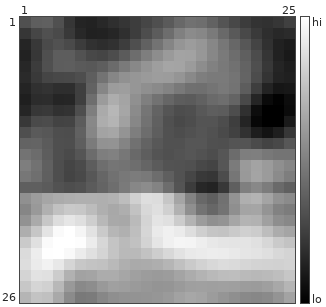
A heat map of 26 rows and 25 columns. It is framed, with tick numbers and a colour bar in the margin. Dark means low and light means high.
Seam: horizontal, 60% of the way down, the bottom part higher. Ninth with the highest average: bottom left. Average level on the scale: 50%. Lone odd cells: none.
